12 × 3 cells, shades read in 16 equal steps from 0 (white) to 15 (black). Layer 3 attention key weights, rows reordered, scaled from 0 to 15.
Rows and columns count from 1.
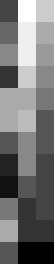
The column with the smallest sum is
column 2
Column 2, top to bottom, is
0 1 1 3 5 4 7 7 10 12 12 15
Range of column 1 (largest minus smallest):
9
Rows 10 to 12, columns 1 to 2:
8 12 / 5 12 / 10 15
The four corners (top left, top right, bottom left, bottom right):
11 3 10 15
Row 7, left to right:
10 7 10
